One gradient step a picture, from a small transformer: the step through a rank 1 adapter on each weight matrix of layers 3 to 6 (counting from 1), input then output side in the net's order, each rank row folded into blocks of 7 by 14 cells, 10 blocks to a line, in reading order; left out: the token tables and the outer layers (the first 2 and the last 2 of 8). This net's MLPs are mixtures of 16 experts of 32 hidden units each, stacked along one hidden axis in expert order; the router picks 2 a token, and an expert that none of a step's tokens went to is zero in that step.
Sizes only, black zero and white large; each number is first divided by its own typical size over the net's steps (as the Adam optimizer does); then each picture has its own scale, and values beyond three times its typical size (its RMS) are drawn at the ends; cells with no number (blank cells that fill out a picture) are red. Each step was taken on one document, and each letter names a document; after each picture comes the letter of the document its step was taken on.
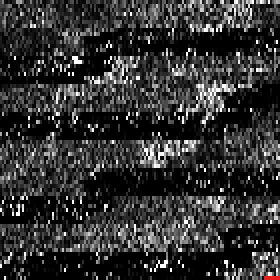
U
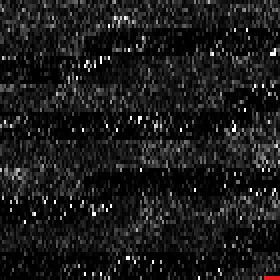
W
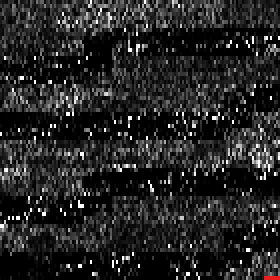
W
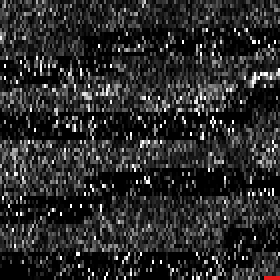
W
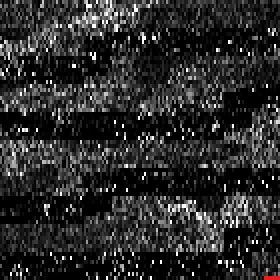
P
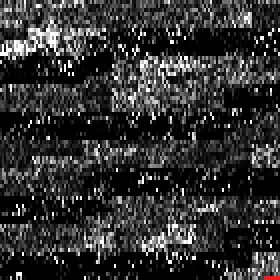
U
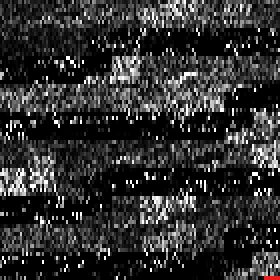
U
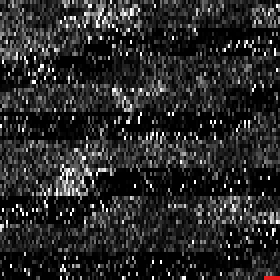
W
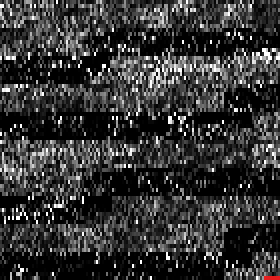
U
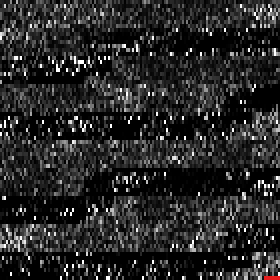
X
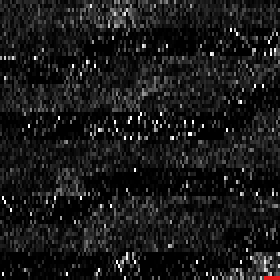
W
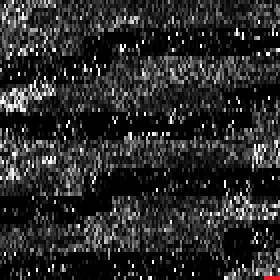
P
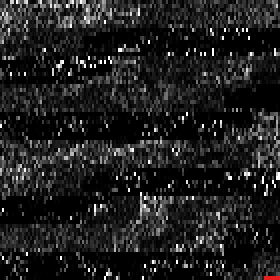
X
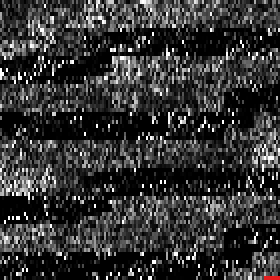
U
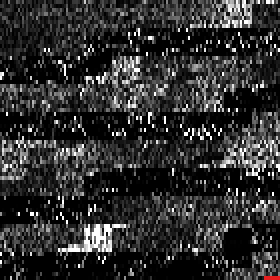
U
